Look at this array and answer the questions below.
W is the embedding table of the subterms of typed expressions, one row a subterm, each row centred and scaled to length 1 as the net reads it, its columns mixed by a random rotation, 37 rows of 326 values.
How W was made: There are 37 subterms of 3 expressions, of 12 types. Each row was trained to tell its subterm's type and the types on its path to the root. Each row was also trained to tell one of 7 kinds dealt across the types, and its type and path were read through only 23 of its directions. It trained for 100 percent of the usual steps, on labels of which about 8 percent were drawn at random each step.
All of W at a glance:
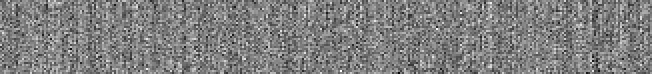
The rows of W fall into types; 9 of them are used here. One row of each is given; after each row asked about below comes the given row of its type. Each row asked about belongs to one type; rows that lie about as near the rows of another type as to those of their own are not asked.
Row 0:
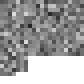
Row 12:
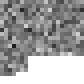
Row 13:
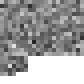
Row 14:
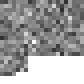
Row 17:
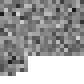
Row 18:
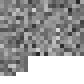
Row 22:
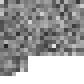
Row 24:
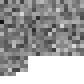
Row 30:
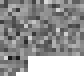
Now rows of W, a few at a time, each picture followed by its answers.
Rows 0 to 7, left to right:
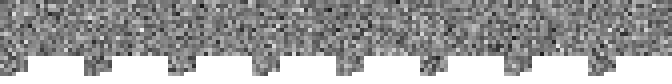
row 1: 30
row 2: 18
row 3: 18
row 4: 18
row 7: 30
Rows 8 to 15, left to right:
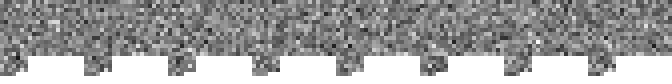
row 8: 30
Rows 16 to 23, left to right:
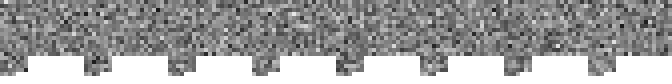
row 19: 22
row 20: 12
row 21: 18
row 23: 18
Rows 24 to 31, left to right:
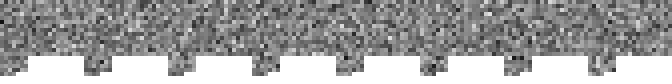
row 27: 12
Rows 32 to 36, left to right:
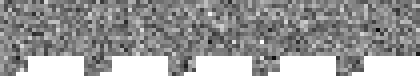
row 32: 30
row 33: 30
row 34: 22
